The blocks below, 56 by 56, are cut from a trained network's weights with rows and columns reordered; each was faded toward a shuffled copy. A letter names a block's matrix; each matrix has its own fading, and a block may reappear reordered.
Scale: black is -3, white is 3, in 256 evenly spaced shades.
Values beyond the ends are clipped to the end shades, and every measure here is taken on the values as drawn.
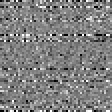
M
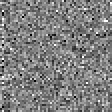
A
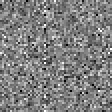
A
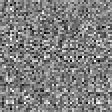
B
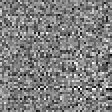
B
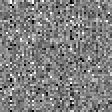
A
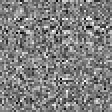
B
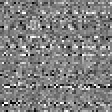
M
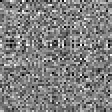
B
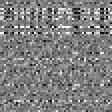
M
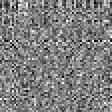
B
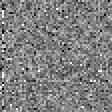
A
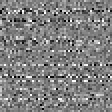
M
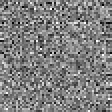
B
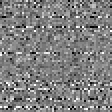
M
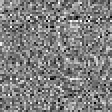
B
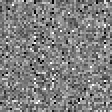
A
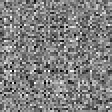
B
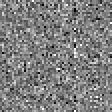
A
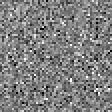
A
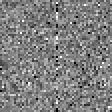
A
